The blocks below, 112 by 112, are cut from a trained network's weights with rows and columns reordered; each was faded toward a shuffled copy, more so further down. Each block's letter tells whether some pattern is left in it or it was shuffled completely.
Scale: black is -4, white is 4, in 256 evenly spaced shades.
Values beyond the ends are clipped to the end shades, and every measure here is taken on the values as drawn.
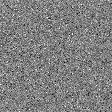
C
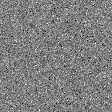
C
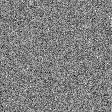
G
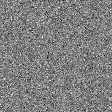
C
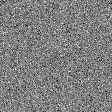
C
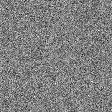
G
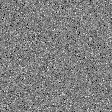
C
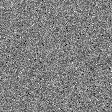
C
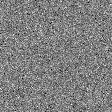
C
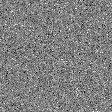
G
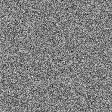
C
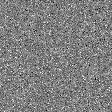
C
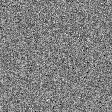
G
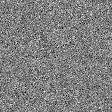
C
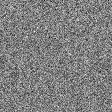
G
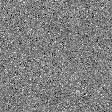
C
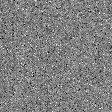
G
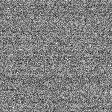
G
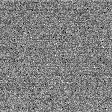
G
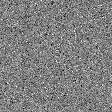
C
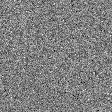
C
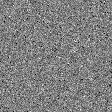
C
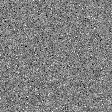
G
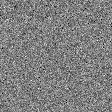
C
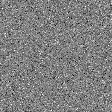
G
